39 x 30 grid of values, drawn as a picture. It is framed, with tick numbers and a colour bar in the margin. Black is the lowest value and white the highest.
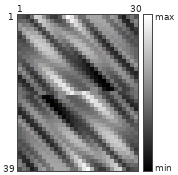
It looks the same turned upside down. Streaks slant down to the right. The histogram is bell-shaped.
